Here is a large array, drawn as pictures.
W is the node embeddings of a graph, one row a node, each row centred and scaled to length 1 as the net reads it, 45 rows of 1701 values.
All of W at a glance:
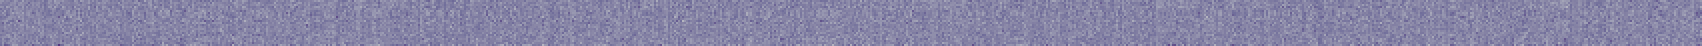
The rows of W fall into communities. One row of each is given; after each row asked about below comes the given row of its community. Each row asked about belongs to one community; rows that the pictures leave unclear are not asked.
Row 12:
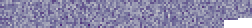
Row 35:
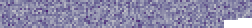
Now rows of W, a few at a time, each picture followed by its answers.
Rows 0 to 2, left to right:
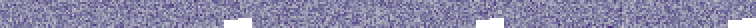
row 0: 35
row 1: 35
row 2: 12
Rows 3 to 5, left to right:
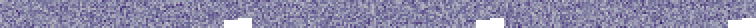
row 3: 35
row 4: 12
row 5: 35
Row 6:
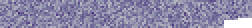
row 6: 35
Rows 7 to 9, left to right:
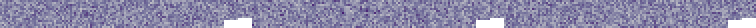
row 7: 35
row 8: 12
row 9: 35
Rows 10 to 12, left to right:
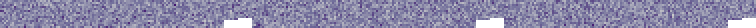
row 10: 12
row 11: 12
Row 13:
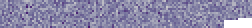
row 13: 12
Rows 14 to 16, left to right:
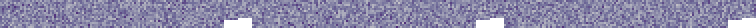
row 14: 12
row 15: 12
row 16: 12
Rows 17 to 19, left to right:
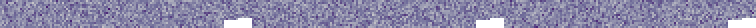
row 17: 35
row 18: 12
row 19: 35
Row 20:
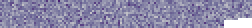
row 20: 35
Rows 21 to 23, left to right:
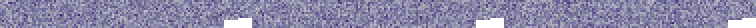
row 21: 35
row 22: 12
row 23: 12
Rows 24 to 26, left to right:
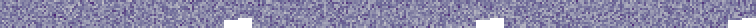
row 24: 12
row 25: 35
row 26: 12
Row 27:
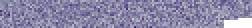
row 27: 35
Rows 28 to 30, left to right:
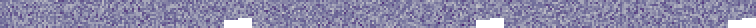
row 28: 12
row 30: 12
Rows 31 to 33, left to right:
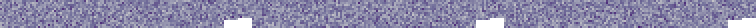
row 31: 35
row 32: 12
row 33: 35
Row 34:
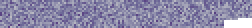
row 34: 35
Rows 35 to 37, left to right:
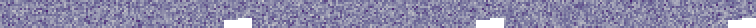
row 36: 12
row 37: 35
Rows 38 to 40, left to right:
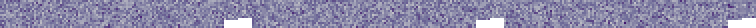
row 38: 12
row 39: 12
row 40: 35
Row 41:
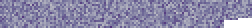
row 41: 12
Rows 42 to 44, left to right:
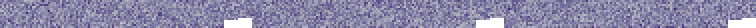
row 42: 12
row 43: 35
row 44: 12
